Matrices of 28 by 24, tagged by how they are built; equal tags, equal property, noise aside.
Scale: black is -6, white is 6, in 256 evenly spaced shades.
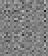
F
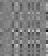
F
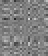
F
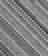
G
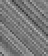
G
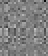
F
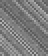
G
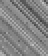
G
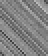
G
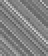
G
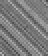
G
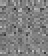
F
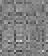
F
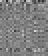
F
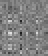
F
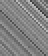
G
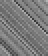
G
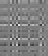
F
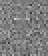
F
